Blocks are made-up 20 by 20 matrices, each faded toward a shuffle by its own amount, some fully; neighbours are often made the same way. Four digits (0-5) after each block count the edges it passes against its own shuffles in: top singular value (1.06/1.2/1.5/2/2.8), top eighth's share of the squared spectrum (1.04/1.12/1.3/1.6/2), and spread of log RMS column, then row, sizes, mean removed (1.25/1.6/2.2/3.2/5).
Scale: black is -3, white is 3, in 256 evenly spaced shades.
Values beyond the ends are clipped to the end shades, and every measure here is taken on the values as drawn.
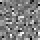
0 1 0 0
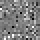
2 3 1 0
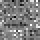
3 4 1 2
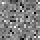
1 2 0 0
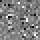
2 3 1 0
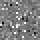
0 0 0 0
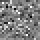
1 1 0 0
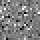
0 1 1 0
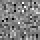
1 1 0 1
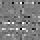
3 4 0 2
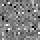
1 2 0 0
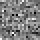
0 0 0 0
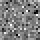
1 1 0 0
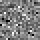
0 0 0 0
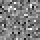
0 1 0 0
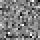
0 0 0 1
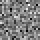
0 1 0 0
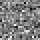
0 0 0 2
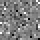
0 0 0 0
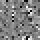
1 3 2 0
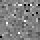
2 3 0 0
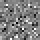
0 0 0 1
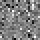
2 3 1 0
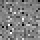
1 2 1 0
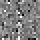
1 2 2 1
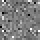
1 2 0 0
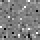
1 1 0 0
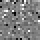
0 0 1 0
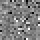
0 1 0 1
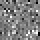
2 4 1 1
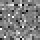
2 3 0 1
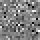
2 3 1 1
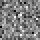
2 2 0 0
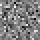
1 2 0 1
